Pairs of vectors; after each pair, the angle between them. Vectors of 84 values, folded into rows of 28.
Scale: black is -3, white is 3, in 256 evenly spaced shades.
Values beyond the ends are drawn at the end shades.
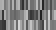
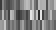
partly opposed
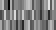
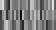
partly aligned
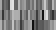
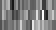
nearly opposite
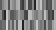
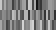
partly opposed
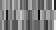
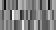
orthogonal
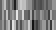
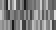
partly opposed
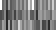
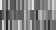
nearly parallel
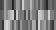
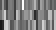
partly aligned
